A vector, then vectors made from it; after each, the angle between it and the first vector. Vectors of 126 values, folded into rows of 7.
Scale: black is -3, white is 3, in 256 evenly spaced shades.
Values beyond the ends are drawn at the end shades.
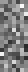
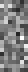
partly opposed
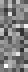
orthogonal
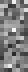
orthogonal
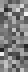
nearly parallel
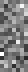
nearly parallel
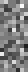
nearly parallel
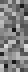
nearly opposite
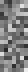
partly aligned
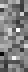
partly opposed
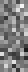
nearly parallel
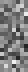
nearly parallel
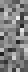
partly opposed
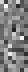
partly opposed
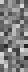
partly aligned
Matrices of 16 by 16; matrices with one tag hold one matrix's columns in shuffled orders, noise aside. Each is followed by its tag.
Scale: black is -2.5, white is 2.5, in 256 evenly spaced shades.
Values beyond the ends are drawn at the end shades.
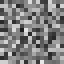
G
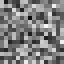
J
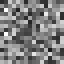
J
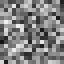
G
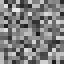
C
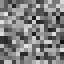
G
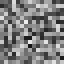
G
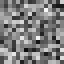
C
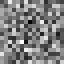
G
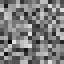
J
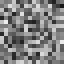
G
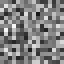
J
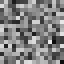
G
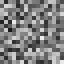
C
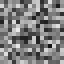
G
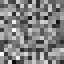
C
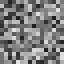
C
